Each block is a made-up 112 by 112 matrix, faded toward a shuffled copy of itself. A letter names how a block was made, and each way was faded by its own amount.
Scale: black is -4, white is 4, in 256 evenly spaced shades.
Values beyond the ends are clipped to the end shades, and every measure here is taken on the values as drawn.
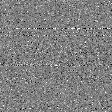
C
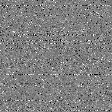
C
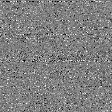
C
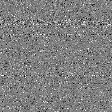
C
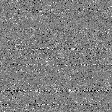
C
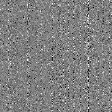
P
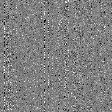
P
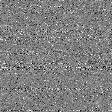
C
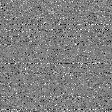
C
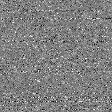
C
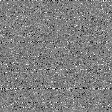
C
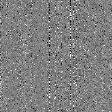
P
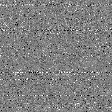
C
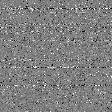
C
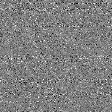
C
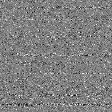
C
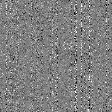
P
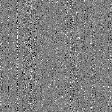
P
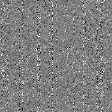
P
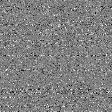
C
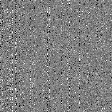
P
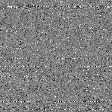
C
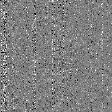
P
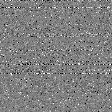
C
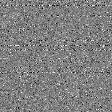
C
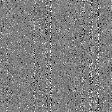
P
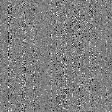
P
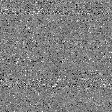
C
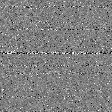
C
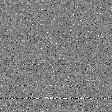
C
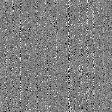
P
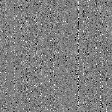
P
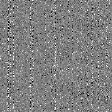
P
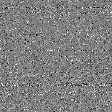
C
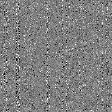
P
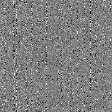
P
